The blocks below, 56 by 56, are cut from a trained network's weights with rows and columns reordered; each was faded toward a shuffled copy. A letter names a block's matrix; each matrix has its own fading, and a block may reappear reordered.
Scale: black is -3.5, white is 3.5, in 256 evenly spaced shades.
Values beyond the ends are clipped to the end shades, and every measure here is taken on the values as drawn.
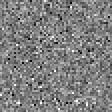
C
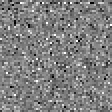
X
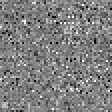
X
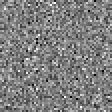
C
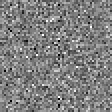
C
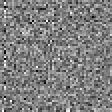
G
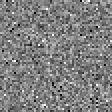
C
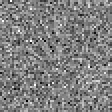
C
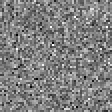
C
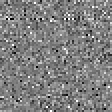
X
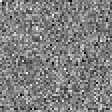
G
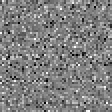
X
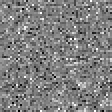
X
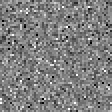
C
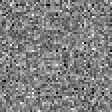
G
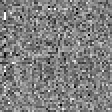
G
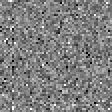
C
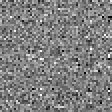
G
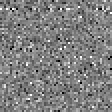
X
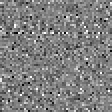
X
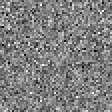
C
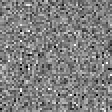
G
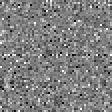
X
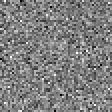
C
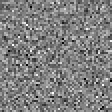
G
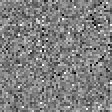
C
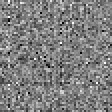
G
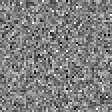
C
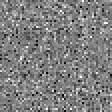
X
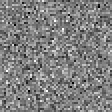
C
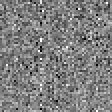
G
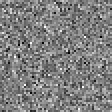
C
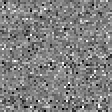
X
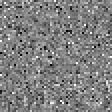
X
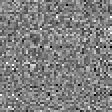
G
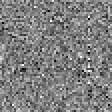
G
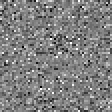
X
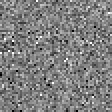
C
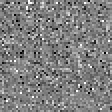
X
